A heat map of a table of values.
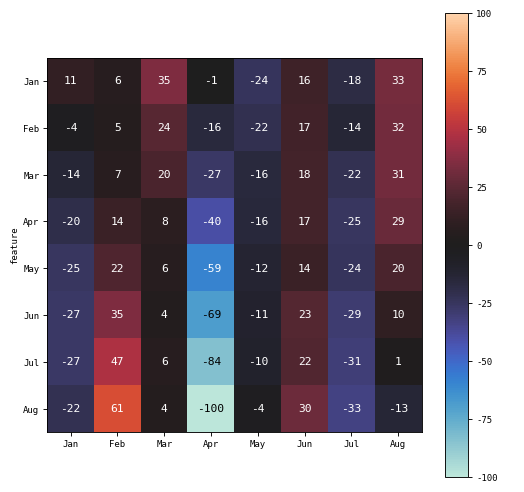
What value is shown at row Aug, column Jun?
30
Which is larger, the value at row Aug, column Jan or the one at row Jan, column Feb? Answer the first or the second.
the second
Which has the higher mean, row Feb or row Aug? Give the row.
Feb
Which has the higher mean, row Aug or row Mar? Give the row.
Mar
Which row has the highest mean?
Jan
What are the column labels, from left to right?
Jan, Feb, Mar, Apr, May, Jun, Jul, Aug
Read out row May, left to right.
-25 22 6 -59 -12 14 -24 20
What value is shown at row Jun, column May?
-11
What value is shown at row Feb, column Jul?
-14
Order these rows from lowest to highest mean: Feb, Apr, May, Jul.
Jul, May, Apr, Feb
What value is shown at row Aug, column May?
-4
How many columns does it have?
8
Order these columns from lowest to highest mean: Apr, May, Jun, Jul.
Apr, Jul, May, Jun
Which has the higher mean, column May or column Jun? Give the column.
Jun
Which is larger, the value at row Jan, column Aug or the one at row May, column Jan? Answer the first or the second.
the first
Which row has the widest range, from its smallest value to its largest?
Aug
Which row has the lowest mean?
Aug
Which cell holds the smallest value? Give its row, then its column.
Aug, Apr
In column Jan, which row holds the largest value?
Jan
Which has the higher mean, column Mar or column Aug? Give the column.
Aug
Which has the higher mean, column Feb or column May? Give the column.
Feb
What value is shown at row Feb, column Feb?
5
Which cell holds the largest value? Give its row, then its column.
Aug, Feb
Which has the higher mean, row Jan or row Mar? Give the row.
Jan
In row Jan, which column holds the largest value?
Mar
